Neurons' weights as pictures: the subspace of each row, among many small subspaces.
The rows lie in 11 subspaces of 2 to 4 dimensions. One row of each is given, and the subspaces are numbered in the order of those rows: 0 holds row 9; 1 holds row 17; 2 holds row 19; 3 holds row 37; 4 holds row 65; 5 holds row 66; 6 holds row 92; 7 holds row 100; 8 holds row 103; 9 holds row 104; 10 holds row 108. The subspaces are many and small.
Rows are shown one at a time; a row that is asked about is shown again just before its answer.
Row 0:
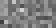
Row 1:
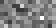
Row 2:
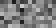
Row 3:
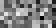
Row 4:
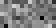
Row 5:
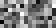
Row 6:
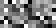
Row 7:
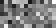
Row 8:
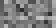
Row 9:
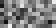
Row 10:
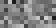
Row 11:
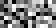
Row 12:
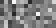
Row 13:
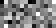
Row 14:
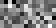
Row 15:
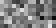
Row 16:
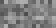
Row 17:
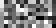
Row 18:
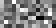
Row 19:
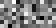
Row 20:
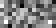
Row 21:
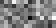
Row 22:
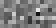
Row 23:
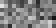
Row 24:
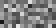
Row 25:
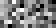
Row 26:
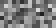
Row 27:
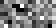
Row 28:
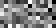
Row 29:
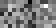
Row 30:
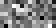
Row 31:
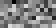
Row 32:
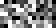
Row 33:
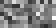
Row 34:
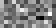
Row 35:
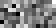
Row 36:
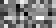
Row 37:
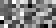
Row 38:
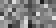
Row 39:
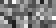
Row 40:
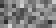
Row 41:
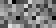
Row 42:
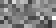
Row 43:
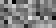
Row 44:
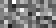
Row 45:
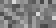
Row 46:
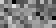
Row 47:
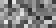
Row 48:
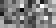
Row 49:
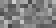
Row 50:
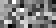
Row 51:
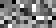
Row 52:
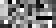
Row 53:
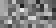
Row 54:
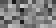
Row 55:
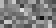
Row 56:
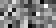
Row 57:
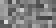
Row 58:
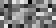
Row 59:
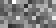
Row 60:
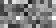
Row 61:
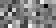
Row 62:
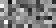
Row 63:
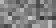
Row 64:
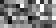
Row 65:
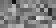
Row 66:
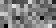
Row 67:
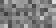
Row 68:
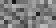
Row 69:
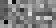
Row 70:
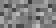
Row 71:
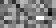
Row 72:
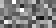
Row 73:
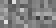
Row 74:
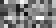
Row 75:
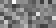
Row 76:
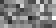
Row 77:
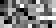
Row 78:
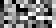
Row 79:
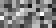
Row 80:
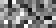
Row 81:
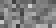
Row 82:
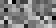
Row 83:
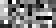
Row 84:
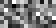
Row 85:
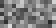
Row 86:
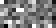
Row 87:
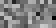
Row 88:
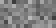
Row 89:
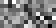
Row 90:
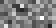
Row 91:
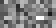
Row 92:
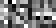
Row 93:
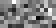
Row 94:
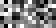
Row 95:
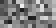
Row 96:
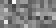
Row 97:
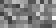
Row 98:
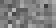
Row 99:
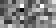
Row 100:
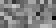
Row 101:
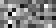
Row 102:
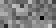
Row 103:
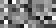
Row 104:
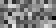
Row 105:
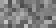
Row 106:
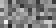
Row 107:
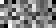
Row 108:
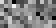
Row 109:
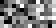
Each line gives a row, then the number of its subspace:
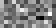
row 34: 1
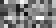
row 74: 4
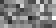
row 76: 7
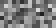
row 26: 3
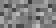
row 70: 3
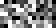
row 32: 2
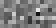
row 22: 2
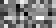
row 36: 4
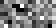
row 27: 5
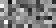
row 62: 8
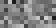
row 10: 8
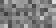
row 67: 3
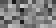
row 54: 5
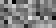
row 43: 6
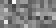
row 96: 6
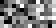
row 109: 10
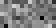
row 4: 5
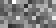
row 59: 1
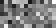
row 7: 2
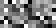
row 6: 8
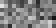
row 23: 8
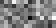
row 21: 6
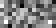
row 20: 0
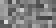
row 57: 6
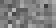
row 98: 9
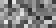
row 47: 0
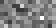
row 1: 5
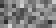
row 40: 0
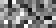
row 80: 0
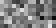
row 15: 10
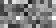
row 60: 1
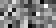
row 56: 9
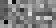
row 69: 6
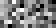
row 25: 9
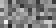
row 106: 8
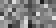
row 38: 9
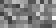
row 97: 7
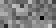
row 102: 5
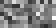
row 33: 7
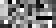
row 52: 6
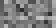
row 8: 1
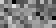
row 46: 10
